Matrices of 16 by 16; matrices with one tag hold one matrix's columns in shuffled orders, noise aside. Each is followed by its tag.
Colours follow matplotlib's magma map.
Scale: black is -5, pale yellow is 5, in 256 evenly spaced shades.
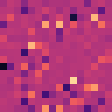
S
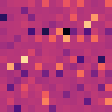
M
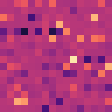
M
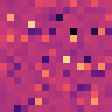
M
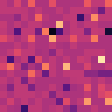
M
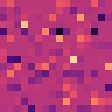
M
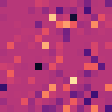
S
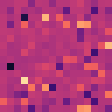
S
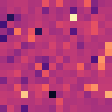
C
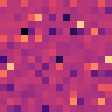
M
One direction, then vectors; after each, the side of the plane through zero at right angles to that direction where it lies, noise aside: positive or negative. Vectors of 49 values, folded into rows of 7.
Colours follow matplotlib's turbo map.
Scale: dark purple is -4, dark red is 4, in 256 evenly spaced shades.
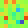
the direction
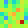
negative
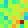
negative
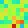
negative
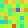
positive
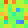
positive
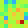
negative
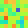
positive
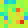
negative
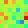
positive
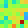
negative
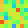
negative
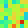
negative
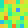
positive
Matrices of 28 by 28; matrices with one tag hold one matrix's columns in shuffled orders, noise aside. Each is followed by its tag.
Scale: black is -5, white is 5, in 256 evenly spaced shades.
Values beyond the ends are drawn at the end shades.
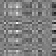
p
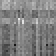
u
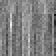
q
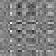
p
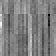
q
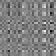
p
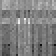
u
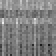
u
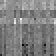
u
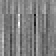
q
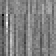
q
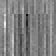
q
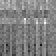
u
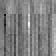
q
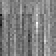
q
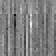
q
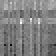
u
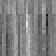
q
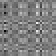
p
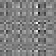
p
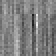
q
